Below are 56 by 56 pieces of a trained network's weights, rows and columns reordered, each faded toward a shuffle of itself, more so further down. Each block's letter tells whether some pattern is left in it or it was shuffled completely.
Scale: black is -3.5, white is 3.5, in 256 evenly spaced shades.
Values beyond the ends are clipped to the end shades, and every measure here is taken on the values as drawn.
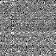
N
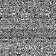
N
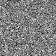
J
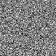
N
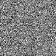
N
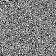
J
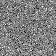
J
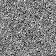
J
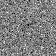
J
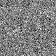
J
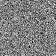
N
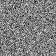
J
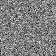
J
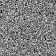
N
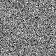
J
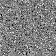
J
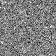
N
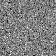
J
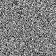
N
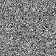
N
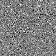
N
